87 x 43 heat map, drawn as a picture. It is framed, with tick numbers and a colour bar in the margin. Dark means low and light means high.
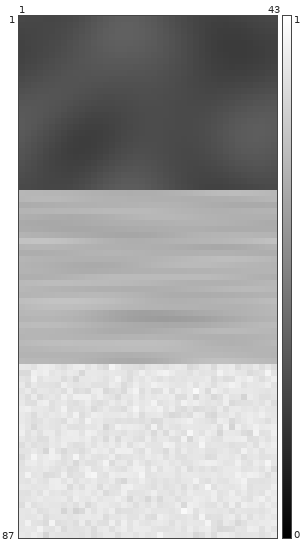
It is made of 3 by 1 panels. Panel 1,1: low, smooth, faint in contrast. Panel 2,1: high, streaked across, faint in contrast. Panel 3,1: very high, fine-grained, faint in contrast.
